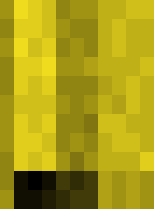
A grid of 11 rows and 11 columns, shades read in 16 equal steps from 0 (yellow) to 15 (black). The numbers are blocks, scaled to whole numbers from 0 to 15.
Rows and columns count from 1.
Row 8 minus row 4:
-1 0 0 2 1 0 2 0 -1 -1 1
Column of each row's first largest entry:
5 1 5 1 1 6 7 5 6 3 2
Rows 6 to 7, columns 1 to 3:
5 2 2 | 5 1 2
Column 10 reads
2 3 3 3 2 2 3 2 3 4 4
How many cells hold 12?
2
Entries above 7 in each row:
0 0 0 0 0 0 0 0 0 6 6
